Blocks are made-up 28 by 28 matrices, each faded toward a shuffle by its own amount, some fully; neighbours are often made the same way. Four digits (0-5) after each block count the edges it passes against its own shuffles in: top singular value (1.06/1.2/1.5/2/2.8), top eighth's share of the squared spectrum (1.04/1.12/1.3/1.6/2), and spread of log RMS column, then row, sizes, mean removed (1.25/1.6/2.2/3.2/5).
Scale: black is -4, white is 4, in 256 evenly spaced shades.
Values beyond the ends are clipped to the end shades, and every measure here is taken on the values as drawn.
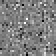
0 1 0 0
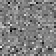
2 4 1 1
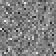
0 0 0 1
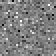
0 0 0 0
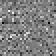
2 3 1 1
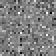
1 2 0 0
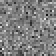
0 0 0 0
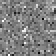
2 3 0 0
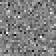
1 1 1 1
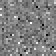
0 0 0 0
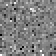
0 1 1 0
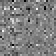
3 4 2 2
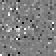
2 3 1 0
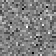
1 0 0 0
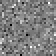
0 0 0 0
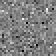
0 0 0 0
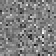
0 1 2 0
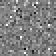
0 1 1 0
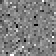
0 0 0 0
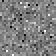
0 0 0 0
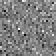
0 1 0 0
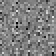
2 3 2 0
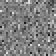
1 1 1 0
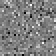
1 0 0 0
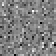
2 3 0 1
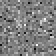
2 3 1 0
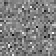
1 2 0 0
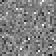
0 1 0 0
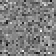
3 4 1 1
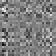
4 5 3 3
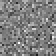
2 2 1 0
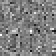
3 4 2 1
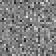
2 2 0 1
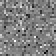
1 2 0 0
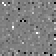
2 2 0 1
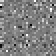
3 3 1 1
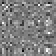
4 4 2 2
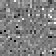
3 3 1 1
